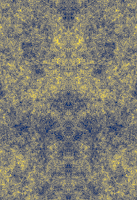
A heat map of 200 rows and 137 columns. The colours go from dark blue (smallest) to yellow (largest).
No single row or column stands out from its neighbours. The left and right halves mirror each other. On average the colour sits 50% of the way up the scale. The texture is blotchy. The values follow a bell shape.
